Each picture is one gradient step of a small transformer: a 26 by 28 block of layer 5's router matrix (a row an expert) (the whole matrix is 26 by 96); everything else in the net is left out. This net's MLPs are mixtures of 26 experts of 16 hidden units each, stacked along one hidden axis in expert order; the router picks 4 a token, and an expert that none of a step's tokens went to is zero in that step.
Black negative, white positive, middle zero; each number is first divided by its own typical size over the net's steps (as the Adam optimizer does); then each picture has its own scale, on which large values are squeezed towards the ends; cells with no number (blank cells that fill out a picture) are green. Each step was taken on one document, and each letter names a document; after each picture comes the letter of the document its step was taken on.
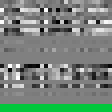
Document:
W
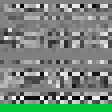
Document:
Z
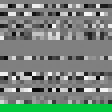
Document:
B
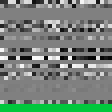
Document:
B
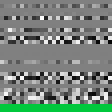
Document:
Z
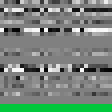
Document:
W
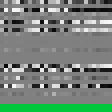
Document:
W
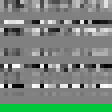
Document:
W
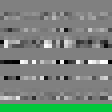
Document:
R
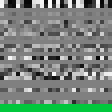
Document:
B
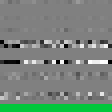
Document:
R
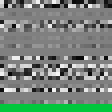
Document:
B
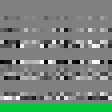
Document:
R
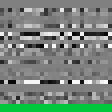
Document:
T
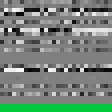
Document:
W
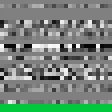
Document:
B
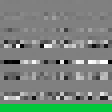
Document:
R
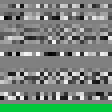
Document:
Z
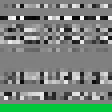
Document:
Z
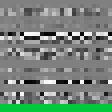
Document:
T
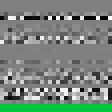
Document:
Z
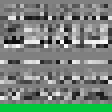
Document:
Z
